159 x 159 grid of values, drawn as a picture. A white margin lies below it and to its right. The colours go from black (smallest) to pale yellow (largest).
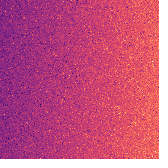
Histogram: bell-shaped. Stripes: none. Slope: up to the right.
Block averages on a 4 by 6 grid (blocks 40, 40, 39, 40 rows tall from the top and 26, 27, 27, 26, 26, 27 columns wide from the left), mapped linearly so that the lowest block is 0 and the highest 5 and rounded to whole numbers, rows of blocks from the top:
012345 | 012345 | 012345 | 012345
